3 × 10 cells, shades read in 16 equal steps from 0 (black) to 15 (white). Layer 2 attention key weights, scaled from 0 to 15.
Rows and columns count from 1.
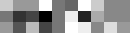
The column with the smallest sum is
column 2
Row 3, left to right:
9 5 11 4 7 15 14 8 13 9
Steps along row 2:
down up down up up down up down same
